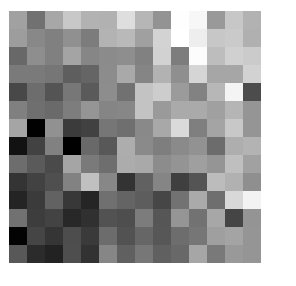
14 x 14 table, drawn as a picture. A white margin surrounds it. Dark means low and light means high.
Roughest part: middle left. Odd rows or columns: none. Mirror symmetry: none. Average level on the scale: 50%. Ninth with the highest average: top right. Histogram: bell-shaped. Slope: up to the top right.
